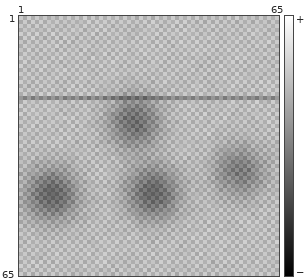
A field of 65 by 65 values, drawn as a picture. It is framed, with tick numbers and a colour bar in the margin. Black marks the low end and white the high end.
Row 21 stands out from the rest. No overall slope runs across the table. Four dips sink into the field. On average the colour sits 70% of the way up the scale.
